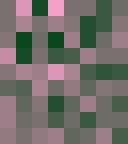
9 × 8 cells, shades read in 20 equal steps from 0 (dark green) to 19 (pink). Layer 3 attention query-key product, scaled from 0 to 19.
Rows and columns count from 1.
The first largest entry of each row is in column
4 2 5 1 4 3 1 1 4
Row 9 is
11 9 11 12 7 8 12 5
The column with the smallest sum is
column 6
